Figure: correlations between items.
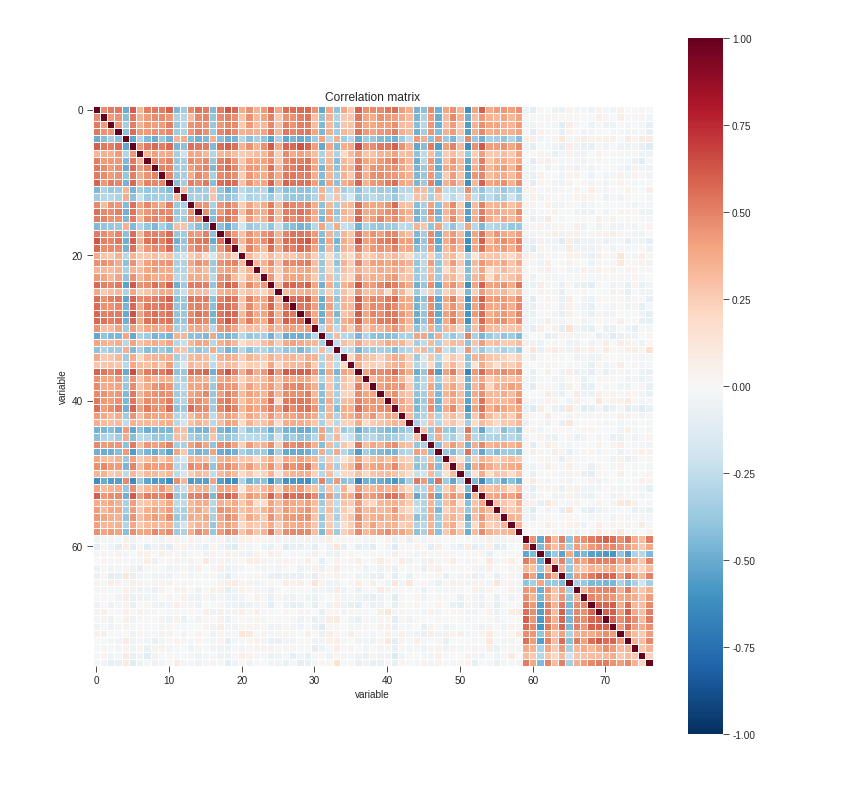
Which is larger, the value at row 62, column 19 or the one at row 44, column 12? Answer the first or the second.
the second
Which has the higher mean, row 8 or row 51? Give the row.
8
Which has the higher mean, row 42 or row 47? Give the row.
42
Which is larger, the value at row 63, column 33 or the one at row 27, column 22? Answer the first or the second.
the second
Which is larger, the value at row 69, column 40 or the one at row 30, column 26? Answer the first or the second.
the second
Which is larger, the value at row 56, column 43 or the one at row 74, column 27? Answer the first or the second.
the first
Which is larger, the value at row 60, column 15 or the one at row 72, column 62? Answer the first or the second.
the second
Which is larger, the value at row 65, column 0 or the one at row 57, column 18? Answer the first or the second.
the second
